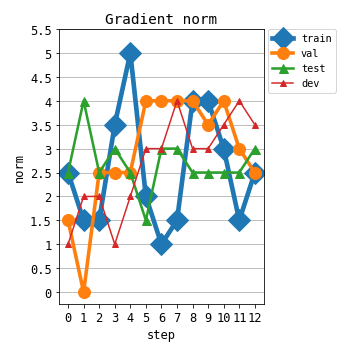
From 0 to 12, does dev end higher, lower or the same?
higher
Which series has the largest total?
val
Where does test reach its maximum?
1
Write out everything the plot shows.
Title: Gradient norm
x-axis: step, ticks 0 1 2 3 4 5 6 7 8 9 10 11 12
y-axis: norm, ticks 0 0.5 1 1.5 2 2.5 3 3.5 4 4.5 5 5.5
Legend: train, val, test, dev
Values:
train: 2.5 1.5 1.5 3.5 5 2 1 1.5 4 4 3 1.5 2.5
val: 1.5 0 2.5 2.5 2.5 4 4 4 4 3.5 4 3 2.5
test: 2.5 4 2.5 3 2.5 1.5 3 3 2.5 2.5 2.5 2.5 3
dev: 1 2 2 1 2 3 3 4 3 3 3.5 4 3.5
